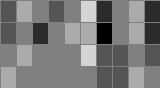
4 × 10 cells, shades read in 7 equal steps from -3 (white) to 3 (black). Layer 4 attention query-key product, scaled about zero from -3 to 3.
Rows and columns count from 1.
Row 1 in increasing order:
-2 -1 -1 0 0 0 1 1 2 2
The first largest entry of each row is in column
7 7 7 7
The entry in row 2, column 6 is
-1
